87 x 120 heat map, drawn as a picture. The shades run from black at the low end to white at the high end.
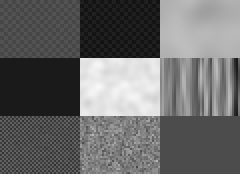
The table splits into 3 rows of 3 panels. Panel 1,1: low, checkered, faint in contrast. Panel 1,2: very low, checkered, faint in contrast. Panel 1,3: high, smooth, faint in contrast. Panel 2,1: very low, flat. Panel 2,2: very high, blotchy, faint in contrast. Panel 2,3: middling, streaked downward, strong in contrast. Panel 3,1: low, checkered. Panel 3,2: middling, fine-grained. Panel 3,3: low, flat.
